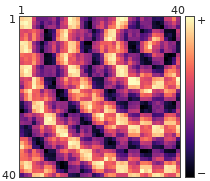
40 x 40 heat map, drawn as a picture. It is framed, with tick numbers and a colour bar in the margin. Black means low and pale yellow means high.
Neither half mirrors the other. The top right is the ninth with the lowest average. No row or column stands out. Overall the values sit about 50% of the way up the scale. Concentric rings centre on the top right.
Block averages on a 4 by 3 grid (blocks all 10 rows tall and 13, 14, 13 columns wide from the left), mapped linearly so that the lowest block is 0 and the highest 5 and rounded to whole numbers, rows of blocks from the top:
540
445
444
453
